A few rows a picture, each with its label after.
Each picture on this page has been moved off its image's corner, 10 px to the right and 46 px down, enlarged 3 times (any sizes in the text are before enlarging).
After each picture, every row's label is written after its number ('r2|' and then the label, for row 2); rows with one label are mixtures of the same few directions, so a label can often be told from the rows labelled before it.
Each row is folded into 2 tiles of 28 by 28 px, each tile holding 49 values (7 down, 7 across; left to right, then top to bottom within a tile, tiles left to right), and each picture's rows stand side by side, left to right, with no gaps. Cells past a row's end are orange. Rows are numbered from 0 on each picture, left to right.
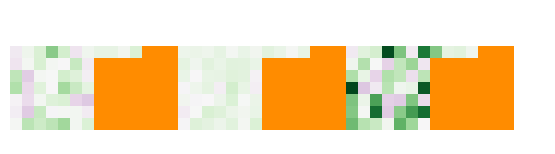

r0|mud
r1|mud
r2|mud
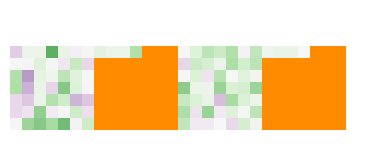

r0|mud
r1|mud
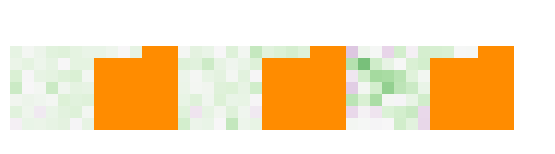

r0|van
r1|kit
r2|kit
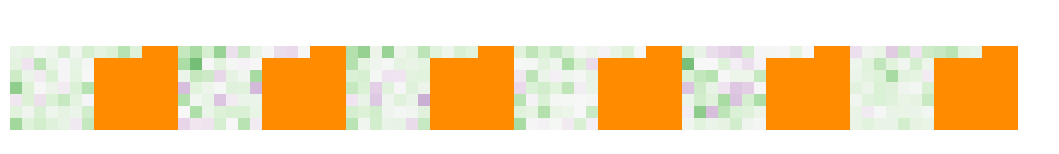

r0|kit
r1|kit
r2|kit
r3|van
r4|mud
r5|kit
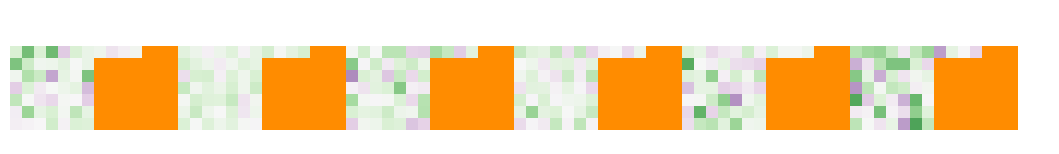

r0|kit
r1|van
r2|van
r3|kit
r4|mud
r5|van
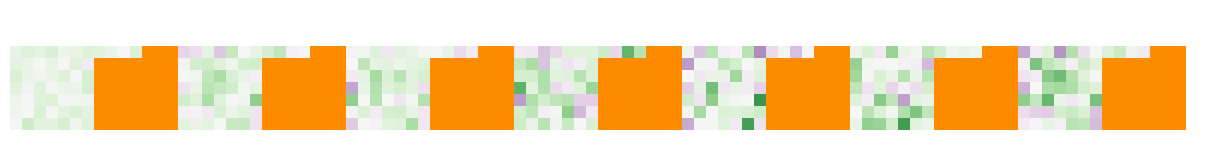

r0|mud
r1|kit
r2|kit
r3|van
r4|kit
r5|mud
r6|kit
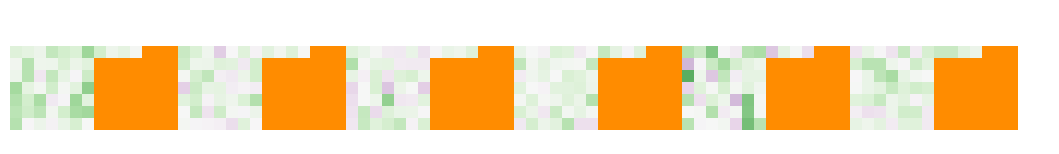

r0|mud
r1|mud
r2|mud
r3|van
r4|van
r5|kit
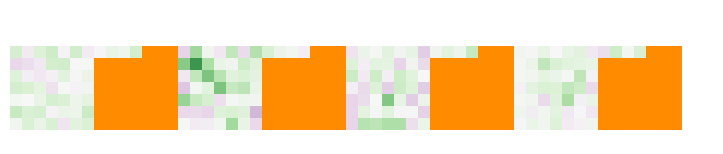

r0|kit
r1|kit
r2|mud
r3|mud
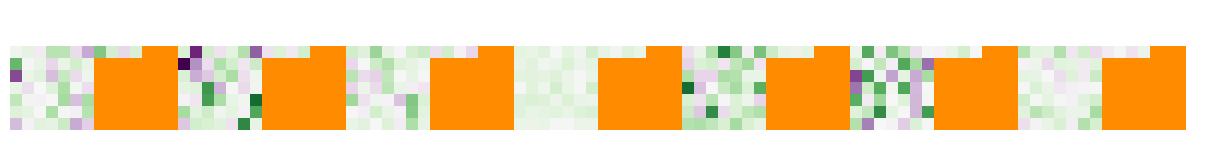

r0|van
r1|kit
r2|van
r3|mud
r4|mud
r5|van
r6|kit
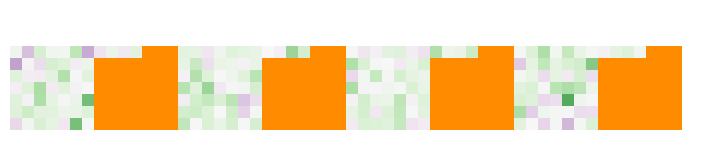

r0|kit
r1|van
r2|van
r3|mud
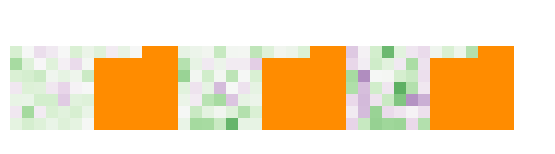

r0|mud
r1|mud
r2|mud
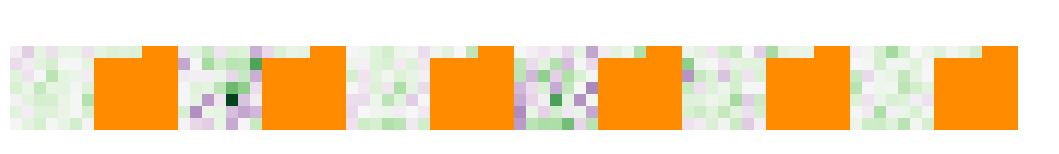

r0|kit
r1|mud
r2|mud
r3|mud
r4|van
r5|mud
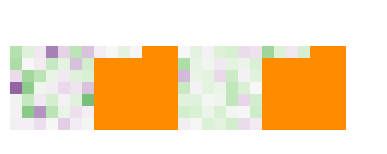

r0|mud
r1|van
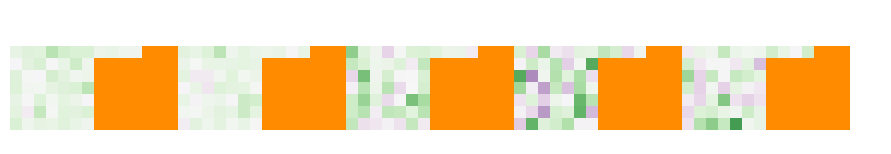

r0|mud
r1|van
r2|mud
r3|van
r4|mud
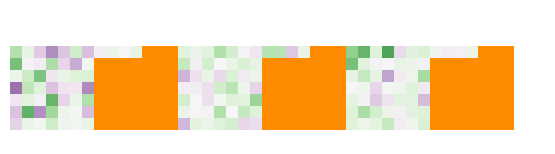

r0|mud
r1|van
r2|kit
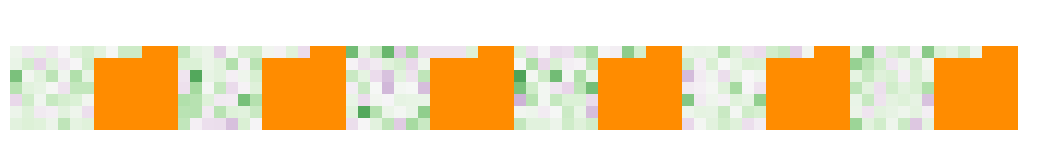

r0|van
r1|mud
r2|kit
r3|van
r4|van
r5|kit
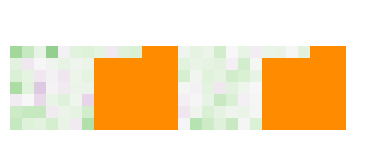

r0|kit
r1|mud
